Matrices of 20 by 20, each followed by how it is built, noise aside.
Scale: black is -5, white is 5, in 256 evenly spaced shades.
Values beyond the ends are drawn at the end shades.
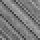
Toeplitz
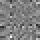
low rank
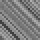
Toeplitz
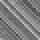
Toeplitz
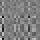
low rank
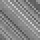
Toeplitz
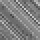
Toeplitz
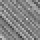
Toeplitz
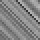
Toeplitz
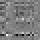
low rank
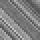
Toeplitz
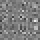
low rank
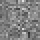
low rank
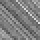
Toeplitz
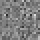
low rank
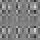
low rank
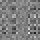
low rank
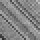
Toeplitz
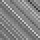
Toeplitz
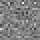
low rank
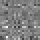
low rank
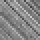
Toeplitz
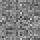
low rank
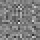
low rank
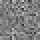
low rank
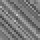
Toeplitz
